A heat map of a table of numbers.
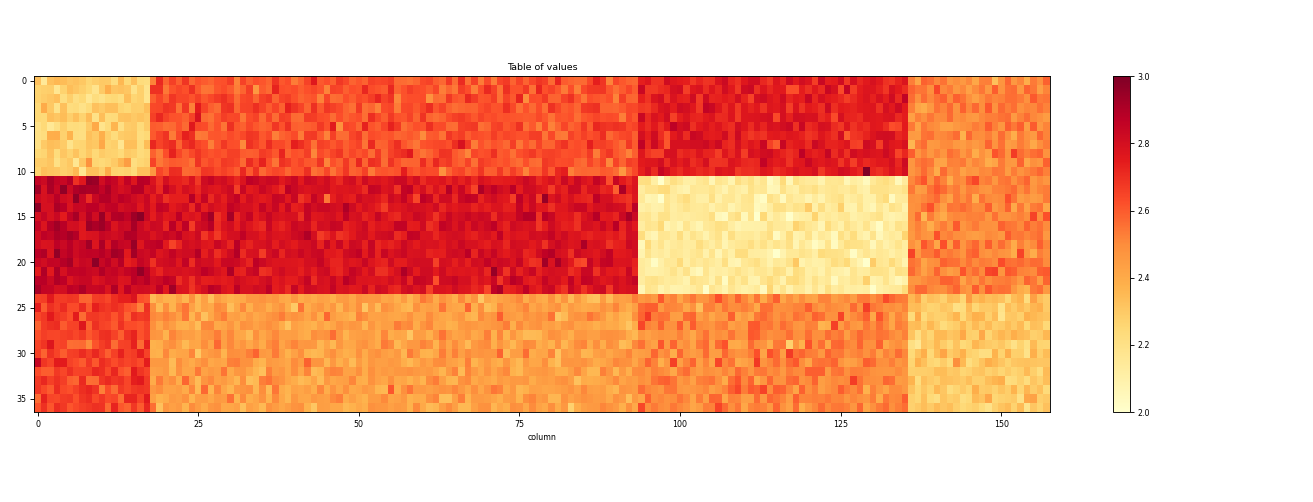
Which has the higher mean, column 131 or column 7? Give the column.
7
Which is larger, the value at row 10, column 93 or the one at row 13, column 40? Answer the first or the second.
the second
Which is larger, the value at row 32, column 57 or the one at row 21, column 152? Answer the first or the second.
the second
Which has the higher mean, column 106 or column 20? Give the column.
20
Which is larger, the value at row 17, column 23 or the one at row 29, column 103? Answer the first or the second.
the first
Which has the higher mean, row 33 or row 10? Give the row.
10
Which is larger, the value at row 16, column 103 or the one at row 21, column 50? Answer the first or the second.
the second
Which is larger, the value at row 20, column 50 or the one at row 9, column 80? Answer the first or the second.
the first
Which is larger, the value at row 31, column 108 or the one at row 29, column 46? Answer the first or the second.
the first
